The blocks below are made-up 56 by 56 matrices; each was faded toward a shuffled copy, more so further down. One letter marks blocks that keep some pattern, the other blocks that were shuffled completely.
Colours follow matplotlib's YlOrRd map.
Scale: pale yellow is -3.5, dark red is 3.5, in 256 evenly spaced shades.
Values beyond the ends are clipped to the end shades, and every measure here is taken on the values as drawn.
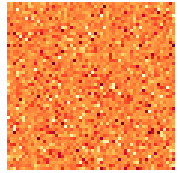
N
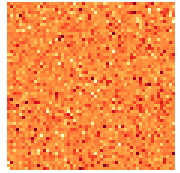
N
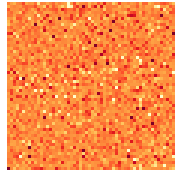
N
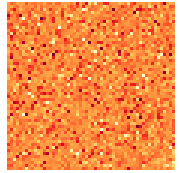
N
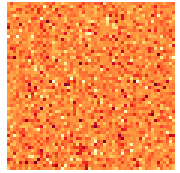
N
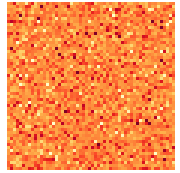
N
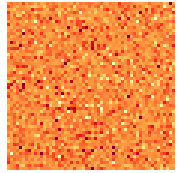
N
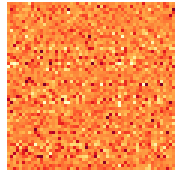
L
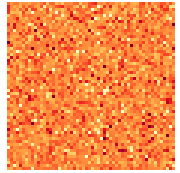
N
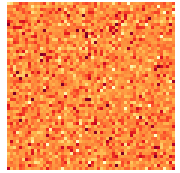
N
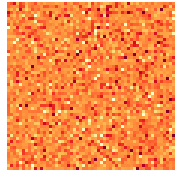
N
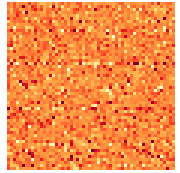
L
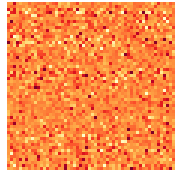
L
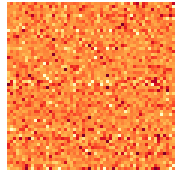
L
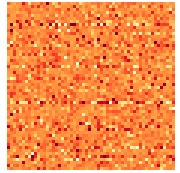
L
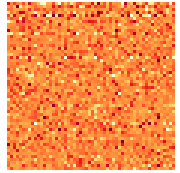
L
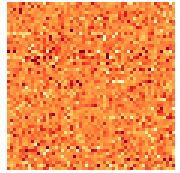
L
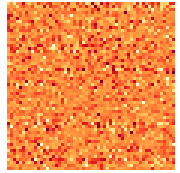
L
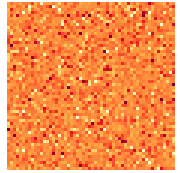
N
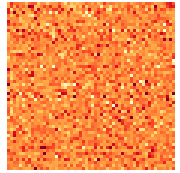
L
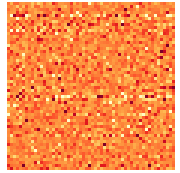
L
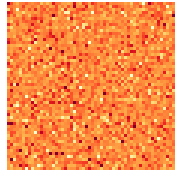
N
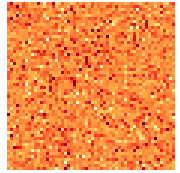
N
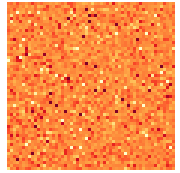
N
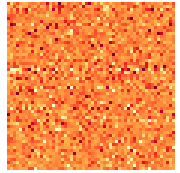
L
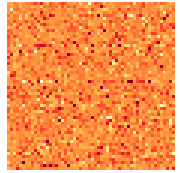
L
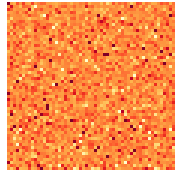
N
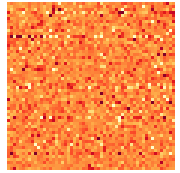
L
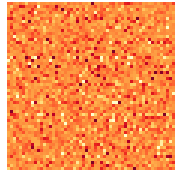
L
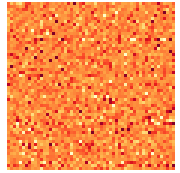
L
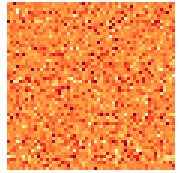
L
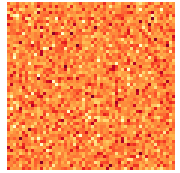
N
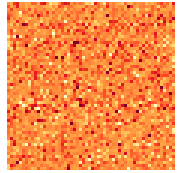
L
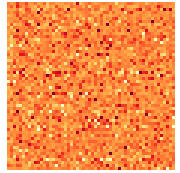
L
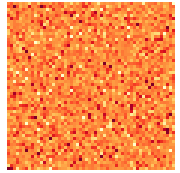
N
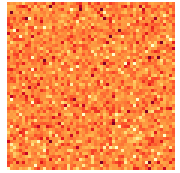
N
